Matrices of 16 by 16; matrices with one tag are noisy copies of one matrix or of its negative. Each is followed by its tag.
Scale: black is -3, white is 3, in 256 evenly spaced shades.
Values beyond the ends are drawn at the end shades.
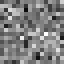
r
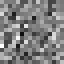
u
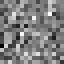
u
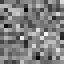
r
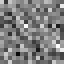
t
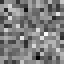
r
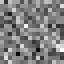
t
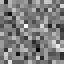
t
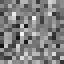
u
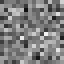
r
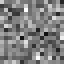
r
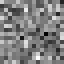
r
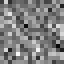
t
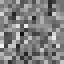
u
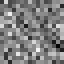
t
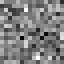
r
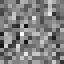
u
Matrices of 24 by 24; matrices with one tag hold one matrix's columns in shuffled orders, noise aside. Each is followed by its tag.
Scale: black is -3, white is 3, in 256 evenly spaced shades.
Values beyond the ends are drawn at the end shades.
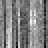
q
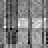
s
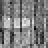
s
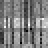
s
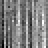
q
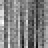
q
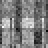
s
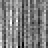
q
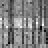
s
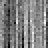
q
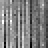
q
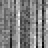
q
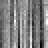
q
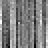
q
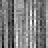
q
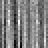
q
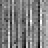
q
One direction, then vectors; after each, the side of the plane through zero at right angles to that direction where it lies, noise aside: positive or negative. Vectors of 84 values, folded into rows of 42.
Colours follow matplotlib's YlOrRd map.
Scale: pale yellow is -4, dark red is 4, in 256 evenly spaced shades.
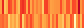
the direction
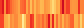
positive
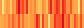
negative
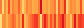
negative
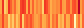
positive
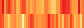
positive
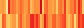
positive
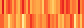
positive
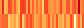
positive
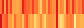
positive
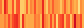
negative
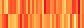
positive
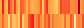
positive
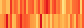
positive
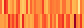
negative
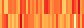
positive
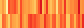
positive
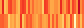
positive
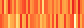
positive
